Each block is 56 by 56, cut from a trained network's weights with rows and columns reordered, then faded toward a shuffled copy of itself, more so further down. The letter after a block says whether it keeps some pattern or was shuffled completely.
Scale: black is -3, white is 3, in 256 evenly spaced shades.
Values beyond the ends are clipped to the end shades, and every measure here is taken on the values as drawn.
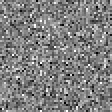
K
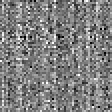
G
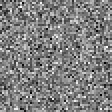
K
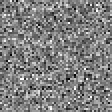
G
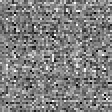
G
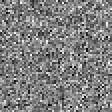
G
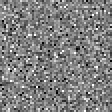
K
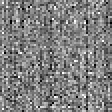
G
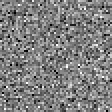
K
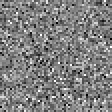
K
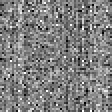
G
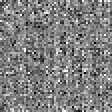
G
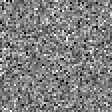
K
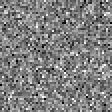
K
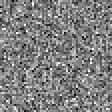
K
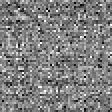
G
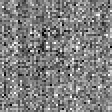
G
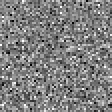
K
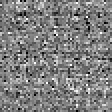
G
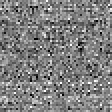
G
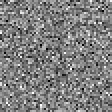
K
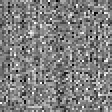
G
